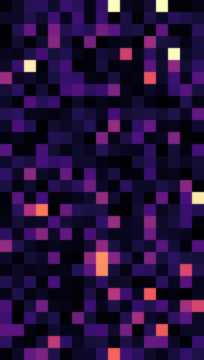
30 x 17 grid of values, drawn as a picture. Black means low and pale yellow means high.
Stripes: none. Histogram: skewed, a long tail of high values. Mirror symmetry: none. Slope: none. Seam: none.
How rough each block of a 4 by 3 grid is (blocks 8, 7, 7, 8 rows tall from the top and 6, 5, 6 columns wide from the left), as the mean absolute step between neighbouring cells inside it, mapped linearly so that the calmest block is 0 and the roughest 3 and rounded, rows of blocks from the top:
123
000
222
123
